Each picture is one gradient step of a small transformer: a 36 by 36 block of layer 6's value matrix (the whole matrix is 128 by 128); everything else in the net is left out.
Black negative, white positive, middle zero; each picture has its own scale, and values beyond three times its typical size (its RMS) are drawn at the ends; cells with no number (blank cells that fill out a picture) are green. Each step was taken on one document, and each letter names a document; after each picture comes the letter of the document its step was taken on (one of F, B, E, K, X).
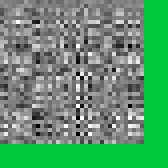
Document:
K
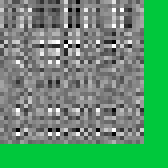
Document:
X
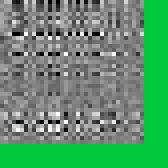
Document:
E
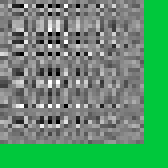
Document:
E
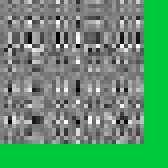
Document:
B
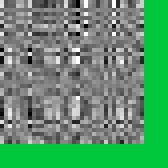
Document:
K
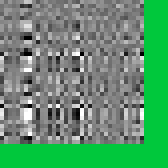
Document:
X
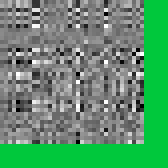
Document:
K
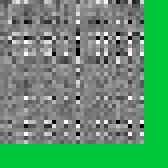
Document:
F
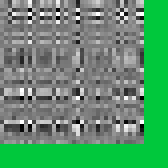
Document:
F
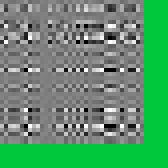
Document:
B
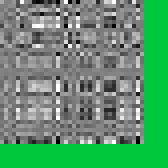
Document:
E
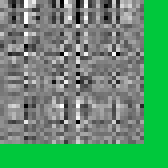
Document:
K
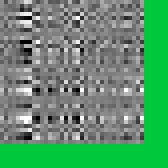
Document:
X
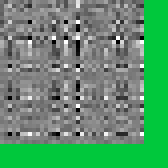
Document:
F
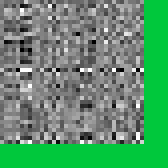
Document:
X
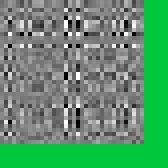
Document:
B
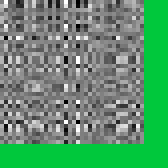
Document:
B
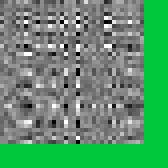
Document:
K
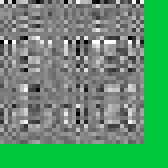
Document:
B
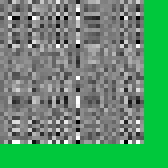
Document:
F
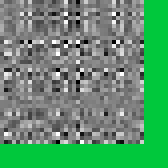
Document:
X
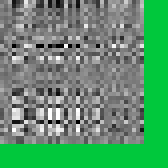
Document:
E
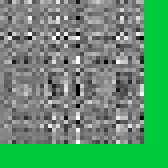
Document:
F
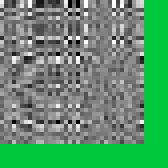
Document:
E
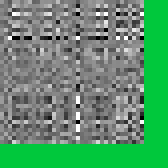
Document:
F
